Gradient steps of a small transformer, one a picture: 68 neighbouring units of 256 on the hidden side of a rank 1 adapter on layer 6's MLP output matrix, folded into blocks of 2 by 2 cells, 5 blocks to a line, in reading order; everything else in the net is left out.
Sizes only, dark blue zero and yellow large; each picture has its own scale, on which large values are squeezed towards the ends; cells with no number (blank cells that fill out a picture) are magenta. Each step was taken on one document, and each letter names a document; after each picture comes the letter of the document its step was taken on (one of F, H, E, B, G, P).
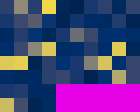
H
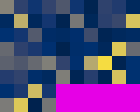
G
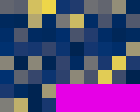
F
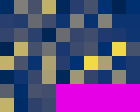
H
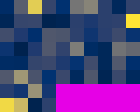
F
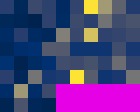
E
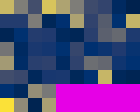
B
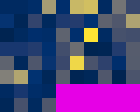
F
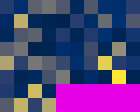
G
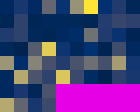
F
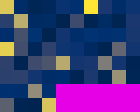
G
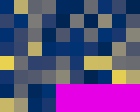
H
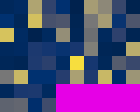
E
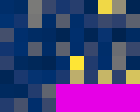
E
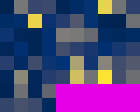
E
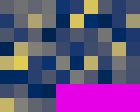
H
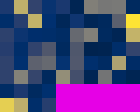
F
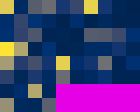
G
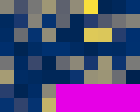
B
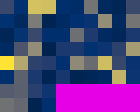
H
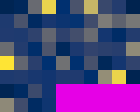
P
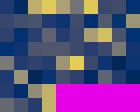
B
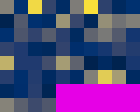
P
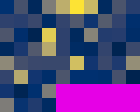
B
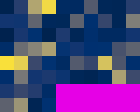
H
